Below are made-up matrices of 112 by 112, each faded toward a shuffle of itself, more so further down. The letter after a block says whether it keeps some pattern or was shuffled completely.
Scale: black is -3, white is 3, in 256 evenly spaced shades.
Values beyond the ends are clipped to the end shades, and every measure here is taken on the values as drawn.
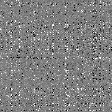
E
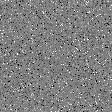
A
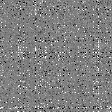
E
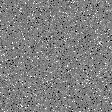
A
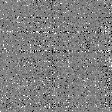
E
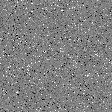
A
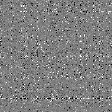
E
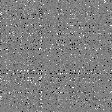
E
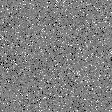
A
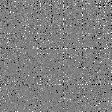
E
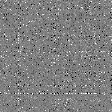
E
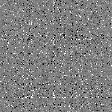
E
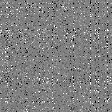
E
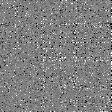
E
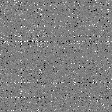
E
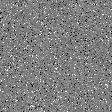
A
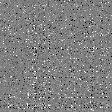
E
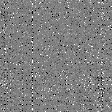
E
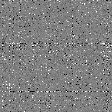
E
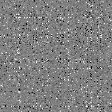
E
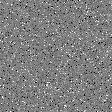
A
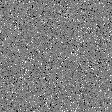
A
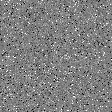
A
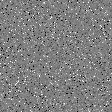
A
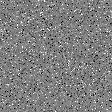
A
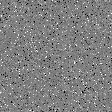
A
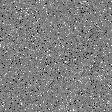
A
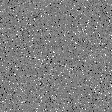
A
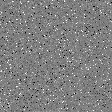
A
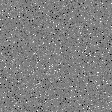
A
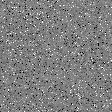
A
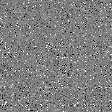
E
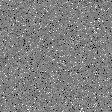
A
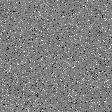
A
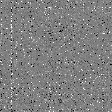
E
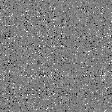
E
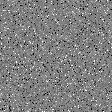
A
